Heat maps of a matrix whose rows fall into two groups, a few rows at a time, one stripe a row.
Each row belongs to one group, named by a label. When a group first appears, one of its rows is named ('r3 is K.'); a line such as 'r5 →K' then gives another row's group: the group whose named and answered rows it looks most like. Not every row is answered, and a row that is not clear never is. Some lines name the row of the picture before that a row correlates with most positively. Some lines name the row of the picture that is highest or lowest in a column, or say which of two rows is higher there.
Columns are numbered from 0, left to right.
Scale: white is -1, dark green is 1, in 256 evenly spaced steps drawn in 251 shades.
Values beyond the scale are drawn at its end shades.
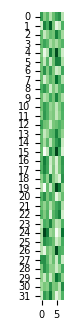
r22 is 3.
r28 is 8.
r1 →8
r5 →3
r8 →8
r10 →8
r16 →8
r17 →8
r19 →3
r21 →3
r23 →8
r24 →8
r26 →3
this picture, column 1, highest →24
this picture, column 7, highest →24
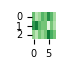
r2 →3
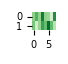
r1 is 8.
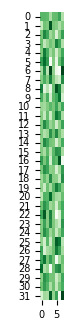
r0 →3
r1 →8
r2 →8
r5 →8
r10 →3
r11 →3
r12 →8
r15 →3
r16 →3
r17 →8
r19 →3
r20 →8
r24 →8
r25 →3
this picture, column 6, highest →16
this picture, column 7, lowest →16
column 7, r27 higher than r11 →Yes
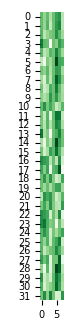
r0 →3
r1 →3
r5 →3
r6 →3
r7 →3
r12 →3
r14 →3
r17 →3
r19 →3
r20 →8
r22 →3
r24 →8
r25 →3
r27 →3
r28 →3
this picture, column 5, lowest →23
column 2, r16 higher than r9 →Yes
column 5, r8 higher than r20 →Yes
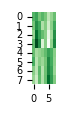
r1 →8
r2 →8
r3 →8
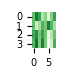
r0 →8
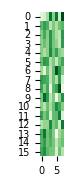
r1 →8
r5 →8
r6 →3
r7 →3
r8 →3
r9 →8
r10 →3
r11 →3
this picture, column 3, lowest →8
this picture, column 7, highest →0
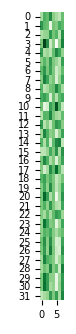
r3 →8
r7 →8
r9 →8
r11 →8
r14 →3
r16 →8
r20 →8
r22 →3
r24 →8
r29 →8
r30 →8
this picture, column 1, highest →3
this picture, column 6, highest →14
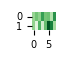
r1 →3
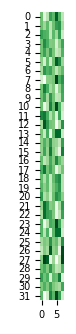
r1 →3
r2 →3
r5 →3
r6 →8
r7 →3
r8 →8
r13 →3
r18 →3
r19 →3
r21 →8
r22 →8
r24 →3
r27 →8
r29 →3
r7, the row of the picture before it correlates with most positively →1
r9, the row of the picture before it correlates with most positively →0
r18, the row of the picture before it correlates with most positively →1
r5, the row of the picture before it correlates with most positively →1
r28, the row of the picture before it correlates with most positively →0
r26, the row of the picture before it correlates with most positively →0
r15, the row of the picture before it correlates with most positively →0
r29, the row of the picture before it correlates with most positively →1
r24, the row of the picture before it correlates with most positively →1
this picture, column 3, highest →26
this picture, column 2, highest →27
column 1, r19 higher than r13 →Yes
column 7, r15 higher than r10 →Yes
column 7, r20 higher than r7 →No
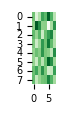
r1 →8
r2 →3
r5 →3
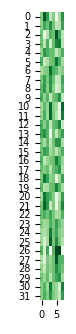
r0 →8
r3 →3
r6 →8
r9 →3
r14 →3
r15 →8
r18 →8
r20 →8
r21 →8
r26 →3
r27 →3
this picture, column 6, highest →26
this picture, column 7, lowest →26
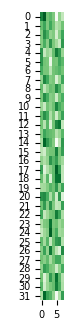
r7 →8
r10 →3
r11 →8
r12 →3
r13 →8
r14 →8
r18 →3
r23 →8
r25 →3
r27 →3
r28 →8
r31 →8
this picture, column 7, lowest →20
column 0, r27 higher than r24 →Yes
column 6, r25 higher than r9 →Yes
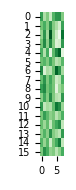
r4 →3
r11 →8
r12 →3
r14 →3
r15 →8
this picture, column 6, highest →4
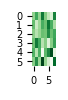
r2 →3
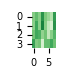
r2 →8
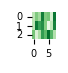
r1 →8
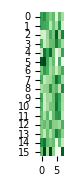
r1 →3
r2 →3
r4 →8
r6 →8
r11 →3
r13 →3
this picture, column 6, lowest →15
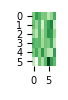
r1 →3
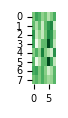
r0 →8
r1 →3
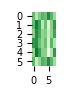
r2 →8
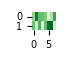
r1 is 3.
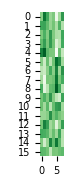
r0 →8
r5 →3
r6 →3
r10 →3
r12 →8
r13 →3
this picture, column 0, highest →4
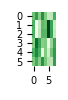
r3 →8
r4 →8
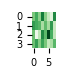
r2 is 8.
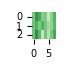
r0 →8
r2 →8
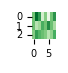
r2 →8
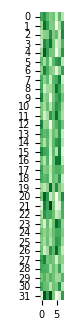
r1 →8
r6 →8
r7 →3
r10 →3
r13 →3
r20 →8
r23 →3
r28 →3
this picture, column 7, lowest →15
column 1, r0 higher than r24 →Yes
